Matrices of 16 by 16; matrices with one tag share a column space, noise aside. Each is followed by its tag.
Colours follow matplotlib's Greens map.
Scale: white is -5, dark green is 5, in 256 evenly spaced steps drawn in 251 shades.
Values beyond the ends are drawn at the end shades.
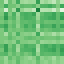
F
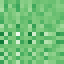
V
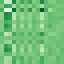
F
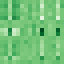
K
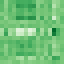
K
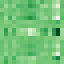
K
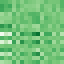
V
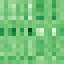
K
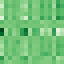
K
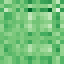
F
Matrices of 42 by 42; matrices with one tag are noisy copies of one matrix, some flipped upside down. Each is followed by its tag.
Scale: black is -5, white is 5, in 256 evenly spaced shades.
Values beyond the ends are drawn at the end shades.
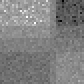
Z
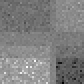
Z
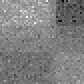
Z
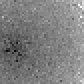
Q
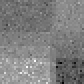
Z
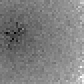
Q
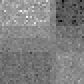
Z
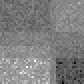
Z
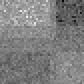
Z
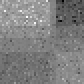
Z
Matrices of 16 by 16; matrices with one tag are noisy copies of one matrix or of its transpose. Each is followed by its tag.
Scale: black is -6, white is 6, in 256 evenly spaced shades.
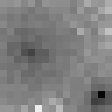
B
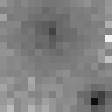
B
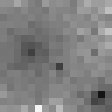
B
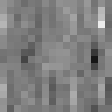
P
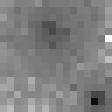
B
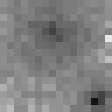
B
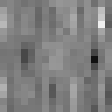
P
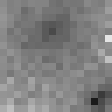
B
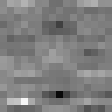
P
